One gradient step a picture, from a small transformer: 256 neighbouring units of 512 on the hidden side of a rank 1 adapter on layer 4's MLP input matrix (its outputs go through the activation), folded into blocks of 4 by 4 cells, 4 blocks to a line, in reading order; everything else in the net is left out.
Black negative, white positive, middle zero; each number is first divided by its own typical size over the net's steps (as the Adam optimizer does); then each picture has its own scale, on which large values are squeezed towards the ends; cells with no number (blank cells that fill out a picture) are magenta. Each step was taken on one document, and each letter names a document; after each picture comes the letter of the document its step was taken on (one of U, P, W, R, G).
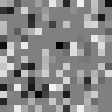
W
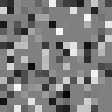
W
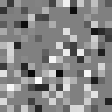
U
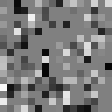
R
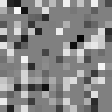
R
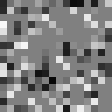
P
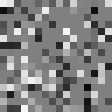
U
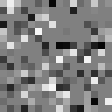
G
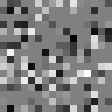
U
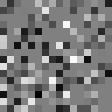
G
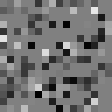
W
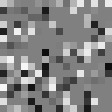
R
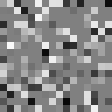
G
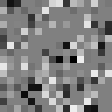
P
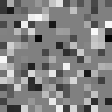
U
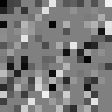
G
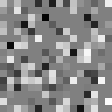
U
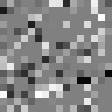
W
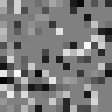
R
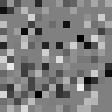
W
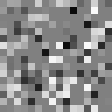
G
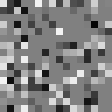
R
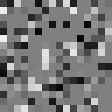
W
